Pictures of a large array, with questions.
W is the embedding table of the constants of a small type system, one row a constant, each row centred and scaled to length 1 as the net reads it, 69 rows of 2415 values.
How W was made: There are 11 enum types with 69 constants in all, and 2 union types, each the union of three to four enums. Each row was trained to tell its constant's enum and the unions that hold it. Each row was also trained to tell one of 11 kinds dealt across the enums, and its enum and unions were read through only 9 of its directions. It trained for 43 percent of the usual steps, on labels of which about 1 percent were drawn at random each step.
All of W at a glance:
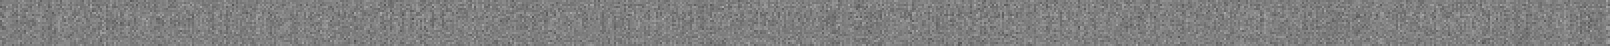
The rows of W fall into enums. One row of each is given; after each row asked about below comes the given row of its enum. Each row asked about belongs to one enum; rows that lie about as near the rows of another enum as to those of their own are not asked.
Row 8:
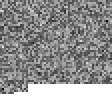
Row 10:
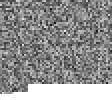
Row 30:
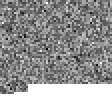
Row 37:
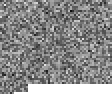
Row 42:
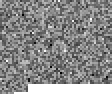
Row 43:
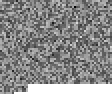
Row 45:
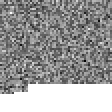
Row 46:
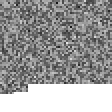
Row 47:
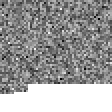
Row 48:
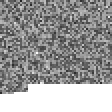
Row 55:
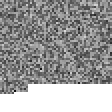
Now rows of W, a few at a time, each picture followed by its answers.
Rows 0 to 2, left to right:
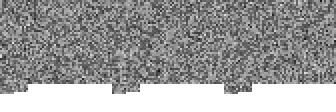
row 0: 10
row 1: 8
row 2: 43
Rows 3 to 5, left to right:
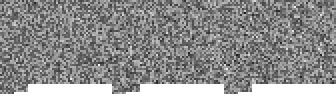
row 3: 55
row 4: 10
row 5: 37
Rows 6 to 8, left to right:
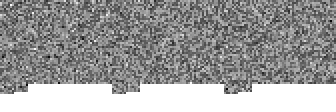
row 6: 43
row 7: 8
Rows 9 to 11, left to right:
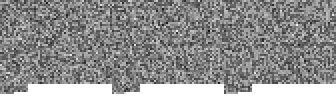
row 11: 48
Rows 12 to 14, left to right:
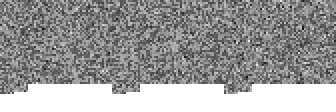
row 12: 55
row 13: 8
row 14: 48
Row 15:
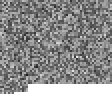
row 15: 30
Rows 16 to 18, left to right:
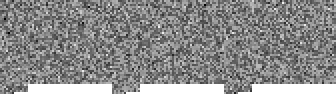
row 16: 43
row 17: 8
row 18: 37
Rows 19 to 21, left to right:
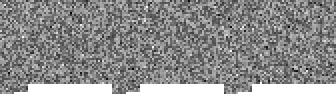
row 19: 48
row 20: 46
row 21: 42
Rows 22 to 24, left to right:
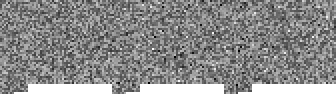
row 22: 37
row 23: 37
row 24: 47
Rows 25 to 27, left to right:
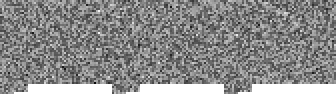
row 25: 37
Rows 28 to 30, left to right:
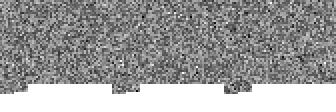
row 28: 30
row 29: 42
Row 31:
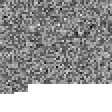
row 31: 30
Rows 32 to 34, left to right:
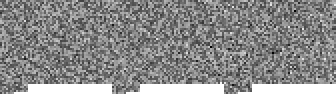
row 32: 10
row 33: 43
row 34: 37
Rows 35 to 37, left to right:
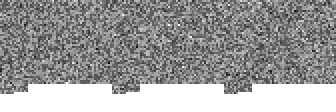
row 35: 45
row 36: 30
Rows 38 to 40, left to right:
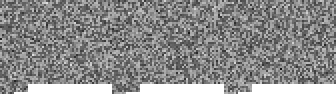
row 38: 30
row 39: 48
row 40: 43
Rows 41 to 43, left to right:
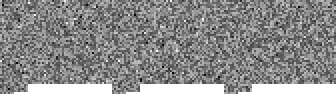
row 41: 10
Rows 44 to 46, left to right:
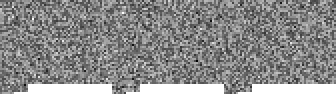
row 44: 10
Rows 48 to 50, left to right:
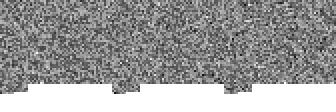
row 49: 37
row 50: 47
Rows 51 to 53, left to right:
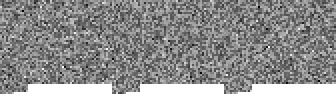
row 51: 10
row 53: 42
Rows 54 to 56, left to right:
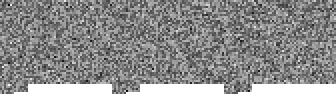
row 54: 45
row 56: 30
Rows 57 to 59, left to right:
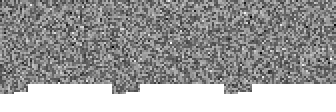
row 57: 30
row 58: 48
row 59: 42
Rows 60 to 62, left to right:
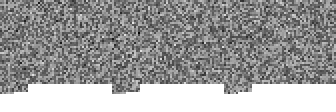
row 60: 55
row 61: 48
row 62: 8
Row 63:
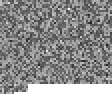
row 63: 43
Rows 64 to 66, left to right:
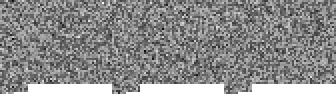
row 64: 48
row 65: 42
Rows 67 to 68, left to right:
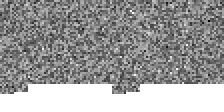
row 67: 43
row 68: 47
